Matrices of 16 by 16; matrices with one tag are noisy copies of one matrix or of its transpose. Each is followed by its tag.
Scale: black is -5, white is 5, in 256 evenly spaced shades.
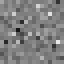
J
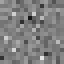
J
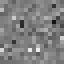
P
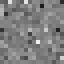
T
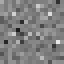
J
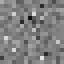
J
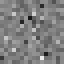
J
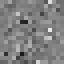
P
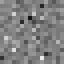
J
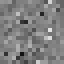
P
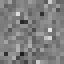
P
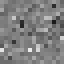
P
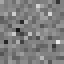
J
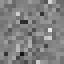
P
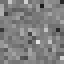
T
